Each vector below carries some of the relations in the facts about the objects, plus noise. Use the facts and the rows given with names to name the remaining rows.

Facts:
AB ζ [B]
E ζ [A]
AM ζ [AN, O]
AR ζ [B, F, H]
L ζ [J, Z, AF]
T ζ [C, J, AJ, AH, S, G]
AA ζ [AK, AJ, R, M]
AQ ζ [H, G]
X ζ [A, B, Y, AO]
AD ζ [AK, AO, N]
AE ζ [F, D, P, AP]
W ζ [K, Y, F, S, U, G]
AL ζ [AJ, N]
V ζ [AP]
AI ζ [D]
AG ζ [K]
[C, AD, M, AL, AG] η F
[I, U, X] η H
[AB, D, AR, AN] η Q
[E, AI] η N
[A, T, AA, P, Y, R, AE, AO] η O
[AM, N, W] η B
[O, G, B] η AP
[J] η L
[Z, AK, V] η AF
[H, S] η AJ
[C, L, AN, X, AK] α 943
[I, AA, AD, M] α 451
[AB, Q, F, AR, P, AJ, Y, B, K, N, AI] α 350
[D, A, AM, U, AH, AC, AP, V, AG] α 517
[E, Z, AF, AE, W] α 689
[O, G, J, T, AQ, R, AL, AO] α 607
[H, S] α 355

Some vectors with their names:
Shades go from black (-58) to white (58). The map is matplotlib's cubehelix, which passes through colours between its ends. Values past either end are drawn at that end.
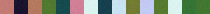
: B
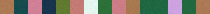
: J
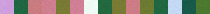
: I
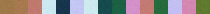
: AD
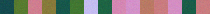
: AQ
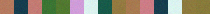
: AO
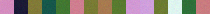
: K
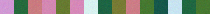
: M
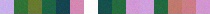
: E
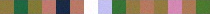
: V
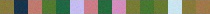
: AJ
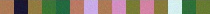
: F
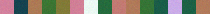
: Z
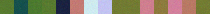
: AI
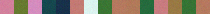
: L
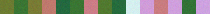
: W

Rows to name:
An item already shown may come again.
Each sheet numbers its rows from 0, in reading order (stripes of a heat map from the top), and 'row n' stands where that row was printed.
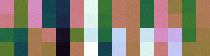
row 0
L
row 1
L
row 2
AR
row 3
AB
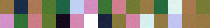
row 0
N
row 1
X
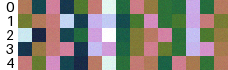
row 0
J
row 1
AA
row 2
A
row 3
AL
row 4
L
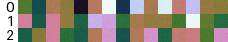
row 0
AB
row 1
AK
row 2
T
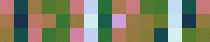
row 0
S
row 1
H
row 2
R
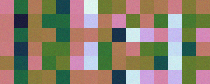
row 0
AM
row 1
P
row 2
AG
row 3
S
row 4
R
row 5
AG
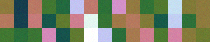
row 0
AJ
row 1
O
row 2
AE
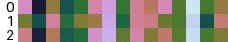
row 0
Y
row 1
G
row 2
Q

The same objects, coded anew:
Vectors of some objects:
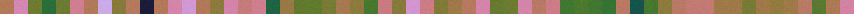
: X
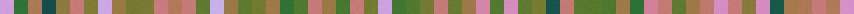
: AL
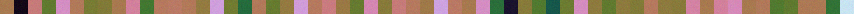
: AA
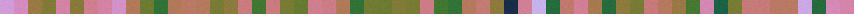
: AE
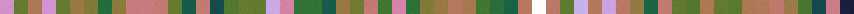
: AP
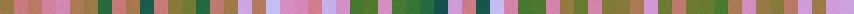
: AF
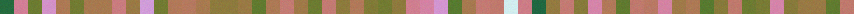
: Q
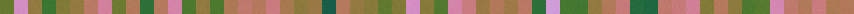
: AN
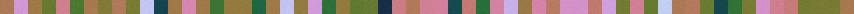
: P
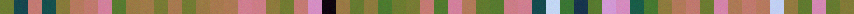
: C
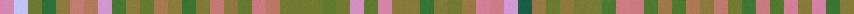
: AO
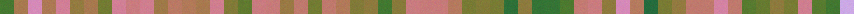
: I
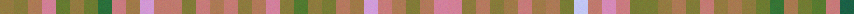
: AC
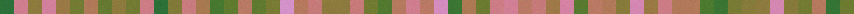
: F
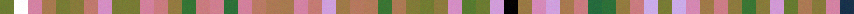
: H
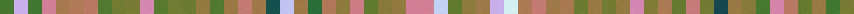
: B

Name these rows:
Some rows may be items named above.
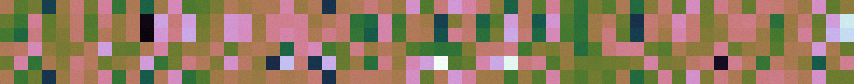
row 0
AK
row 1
L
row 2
L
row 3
G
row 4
AB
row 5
AK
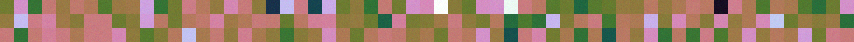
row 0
AB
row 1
S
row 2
W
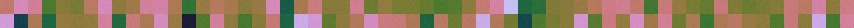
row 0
O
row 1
R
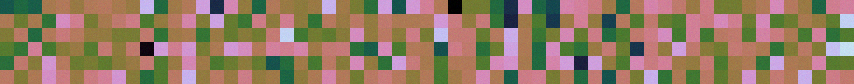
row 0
AI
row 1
AD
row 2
N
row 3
L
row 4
K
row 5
W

